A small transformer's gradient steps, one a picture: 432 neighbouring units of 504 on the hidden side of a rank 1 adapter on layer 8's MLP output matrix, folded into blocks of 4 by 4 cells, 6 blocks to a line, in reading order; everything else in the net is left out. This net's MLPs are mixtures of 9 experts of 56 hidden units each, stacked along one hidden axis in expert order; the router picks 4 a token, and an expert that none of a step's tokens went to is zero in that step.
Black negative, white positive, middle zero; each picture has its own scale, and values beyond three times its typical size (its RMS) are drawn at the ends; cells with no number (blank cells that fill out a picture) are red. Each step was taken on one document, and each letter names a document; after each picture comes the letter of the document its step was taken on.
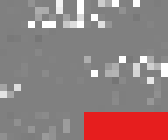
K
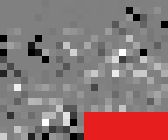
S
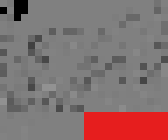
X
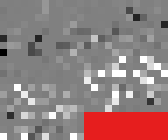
S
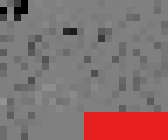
X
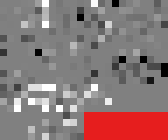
K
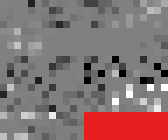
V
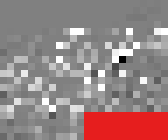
V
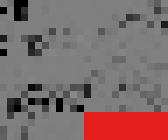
X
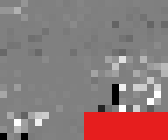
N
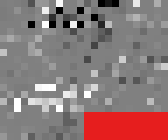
K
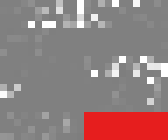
K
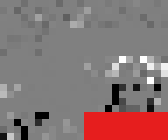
N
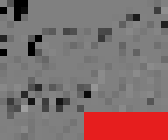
X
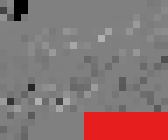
X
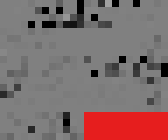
K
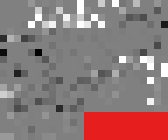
K
